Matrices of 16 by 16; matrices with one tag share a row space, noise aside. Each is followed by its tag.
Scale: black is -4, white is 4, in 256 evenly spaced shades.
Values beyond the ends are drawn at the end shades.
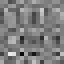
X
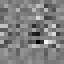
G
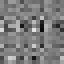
X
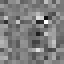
G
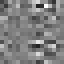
G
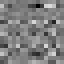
G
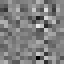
G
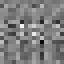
X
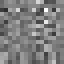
G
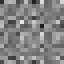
X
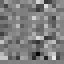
G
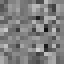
G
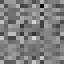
X
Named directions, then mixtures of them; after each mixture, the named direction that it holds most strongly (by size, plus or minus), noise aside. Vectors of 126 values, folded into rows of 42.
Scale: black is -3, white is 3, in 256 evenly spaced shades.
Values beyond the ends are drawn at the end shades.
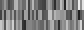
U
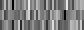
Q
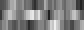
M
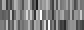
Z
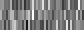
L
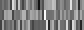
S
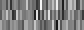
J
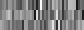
J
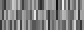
S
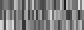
U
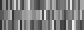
S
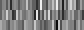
J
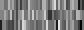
U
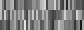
U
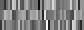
S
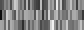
J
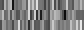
Q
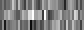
S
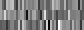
Z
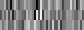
J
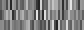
J
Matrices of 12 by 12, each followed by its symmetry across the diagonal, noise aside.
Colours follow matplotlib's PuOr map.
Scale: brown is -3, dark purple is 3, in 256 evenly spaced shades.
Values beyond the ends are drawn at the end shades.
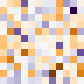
neither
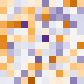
neither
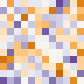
antisymmetric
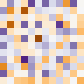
symmetric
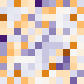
symmetric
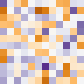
neither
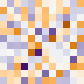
antisymmetric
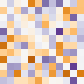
antisymmetric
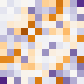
symmetric
